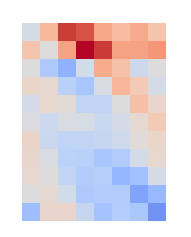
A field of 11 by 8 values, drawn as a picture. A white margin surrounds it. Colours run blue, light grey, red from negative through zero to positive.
Ninth with the highest average: top middle. Grain: diagonal, down to the right. Seam: horizontal, 20% of the way down, the top part higher.
